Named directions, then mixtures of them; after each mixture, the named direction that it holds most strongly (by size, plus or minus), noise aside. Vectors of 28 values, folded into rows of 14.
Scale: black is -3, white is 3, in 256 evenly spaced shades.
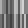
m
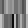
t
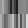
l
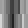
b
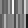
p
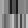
l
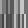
m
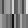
t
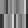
t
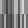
m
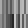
m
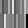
p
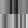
l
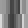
b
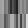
l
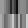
l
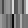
t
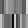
t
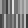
p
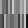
p
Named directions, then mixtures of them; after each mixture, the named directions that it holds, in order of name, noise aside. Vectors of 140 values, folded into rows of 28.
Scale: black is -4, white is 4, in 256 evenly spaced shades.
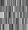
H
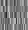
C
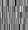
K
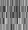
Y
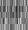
K, Y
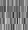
C, Y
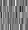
K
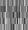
C, Y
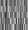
C, Y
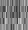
Y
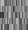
H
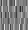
C, K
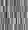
C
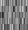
H, K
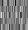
H, K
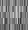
K, Y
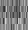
Y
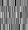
H, K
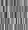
C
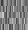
C, H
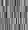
C, K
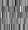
K, Y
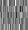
K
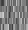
H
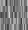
C, H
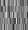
C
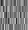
C, H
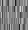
K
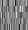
K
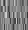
C
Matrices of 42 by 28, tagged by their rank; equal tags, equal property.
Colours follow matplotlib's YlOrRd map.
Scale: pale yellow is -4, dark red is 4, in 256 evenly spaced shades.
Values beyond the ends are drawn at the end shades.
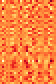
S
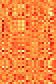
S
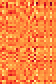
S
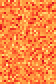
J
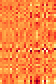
S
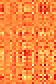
S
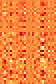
S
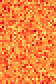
J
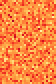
J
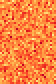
J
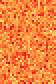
J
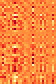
S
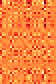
S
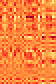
S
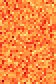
J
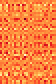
S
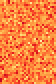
J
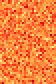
J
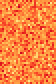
J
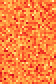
J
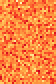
J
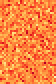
J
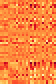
S
